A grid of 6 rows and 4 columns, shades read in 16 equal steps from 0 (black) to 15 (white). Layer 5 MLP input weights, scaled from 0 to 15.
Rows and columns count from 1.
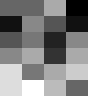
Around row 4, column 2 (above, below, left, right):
7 7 8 3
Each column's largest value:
13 15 11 12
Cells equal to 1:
2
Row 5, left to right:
13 7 10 12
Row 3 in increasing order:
2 5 7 8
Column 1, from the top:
6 1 5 8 13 13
